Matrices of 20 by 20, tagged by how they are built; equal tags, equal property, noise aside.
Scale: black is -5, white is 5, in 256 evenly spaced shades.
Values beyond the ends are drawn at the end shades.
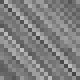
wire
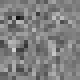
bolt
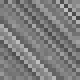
wire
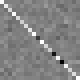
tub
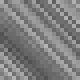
wire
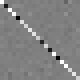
tub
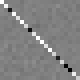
tub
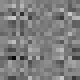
bolt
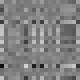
bolt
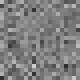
bolt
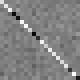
tub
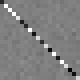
tub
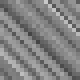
wire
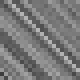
wire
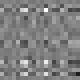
bolt
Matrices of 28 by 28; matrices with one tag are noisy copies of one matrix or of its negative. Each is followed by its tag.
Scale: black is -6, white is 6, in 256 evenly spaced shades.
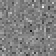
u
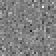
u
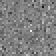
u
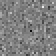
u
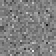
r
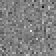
u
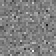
r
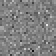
r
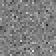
r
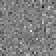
u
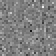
u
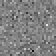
r
